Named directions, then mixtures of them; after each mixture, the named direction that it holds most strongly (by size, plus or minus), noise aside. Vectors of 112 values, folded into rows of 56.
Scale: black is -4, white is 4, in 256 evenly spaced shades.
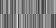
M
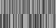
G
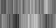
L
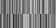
G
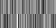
M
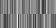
M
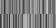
G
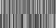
G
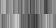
L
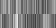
M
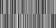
M
